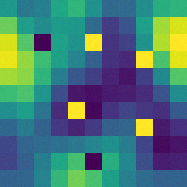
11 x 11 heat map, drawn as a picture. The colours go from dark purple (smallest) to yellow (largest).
Stripes: none. Ninth with the highest average: top right. Calmest part: bottom left. Lone odd cells: 6, 4 higher and 2 lower than their neighbours.
